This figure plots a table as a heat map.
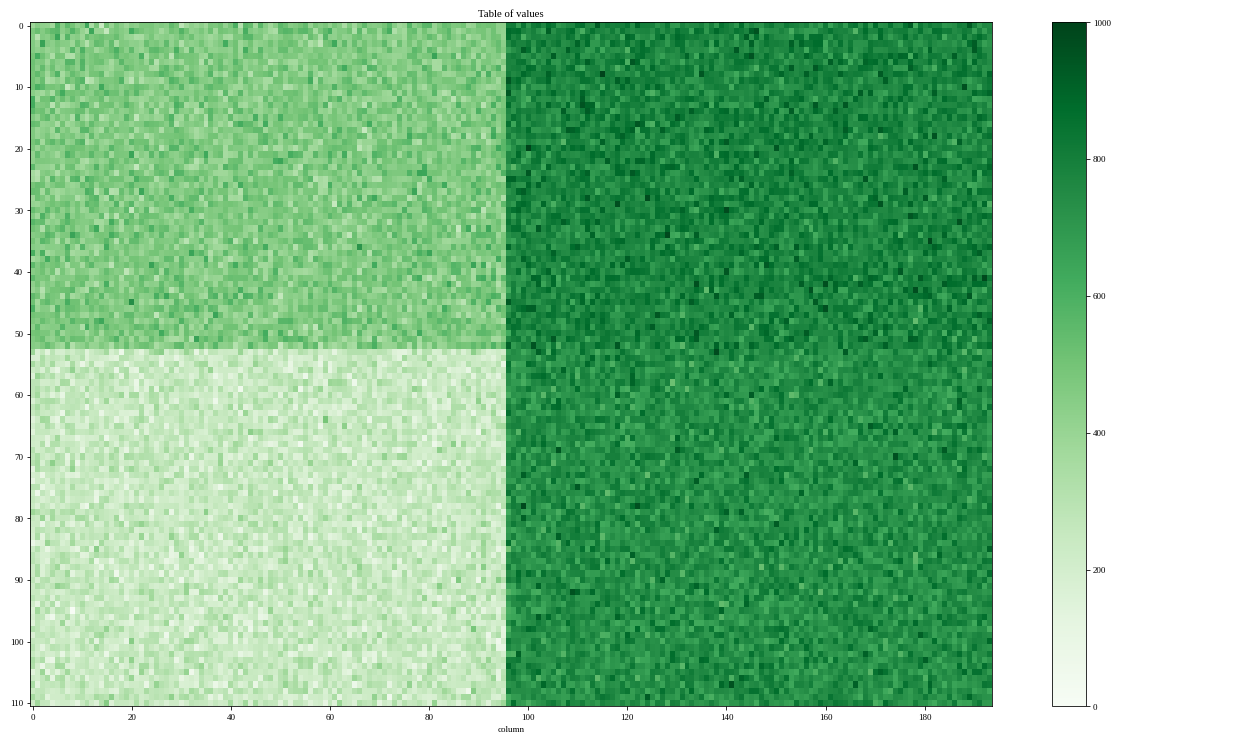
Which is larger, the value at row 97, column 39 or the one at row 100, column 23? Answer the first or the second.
the second
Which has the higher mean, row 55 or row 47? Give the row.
47
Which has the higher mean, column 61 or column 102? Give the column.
102
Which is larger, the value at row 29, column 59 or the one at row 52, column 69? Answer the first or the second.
the second
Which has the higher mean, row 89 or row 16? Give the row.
16
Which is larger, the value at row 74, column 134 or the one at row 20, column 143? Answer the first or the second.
the first
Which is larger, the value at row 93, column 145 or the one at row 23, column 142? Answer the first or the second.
the second
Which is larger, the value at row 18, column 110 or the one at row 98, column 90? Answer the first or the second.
the first
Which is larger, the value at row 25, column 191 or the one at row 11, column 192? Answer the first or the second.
the second
